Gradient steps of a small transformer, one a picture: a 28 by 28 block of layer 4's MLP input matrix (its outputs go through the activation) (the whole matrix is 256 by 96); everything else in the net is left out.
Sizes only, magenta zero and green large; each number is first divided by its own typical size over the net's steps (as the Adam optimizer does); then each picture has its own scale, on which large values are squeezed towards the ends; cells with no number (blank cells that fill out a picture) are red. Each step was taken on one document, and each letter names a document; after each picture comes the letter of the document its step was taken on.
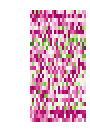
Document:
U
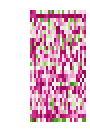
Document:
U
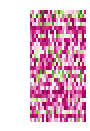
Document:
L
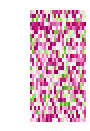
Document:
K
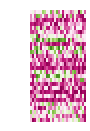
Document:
K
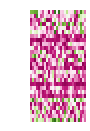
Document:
L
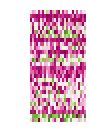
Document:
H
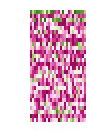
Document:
L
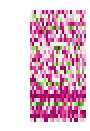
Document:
U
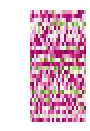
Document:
H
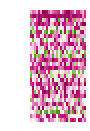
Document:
U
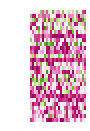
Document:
U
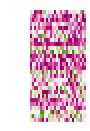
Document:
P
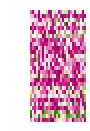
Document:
P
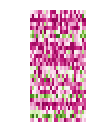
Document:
P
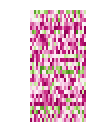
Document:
P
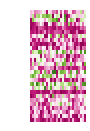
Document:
K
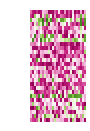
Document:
P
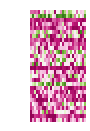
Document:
K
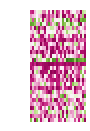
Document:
H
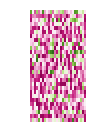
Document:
L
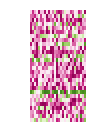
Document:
H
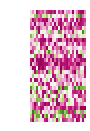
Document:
P
